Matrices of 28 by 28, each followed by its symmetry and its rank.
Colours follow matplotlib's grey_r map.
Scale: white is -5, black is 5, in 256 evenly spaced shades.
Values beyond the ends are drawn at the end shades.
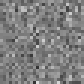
neither, rank five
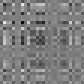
symmetric, rank two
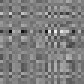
neither, rank two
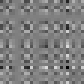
symmetric, rank two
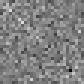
symmetric, full rank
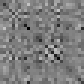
symmetric, rank five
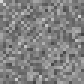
symmetric, full rank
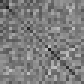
symmetric, rank five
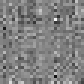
neither, rank five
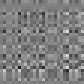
neither, rank two
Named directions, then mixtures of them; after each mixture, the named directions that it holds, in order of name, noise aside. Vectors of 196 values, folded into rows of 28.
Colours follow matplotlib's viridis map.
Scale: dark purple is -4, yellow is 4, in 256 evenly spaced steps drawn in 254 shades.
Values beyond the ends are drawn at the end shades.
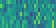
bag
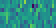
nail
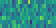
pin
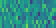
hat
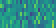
bag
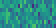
hat, nail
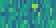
bag, nail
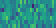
nail, pin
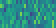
bag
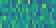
hat, pin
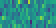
pin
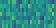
bag, pin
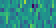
nail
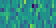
nail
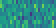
bag, hat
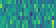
bag, hat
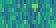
bag, nail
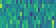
bag, hat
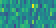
hat, nail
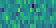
nail, pin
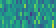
bag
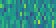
bag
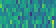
bag, hat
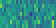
bag, hat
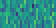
bag, nail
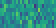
bag, pin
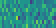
hat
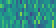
bag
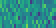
hat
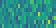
hat, nail
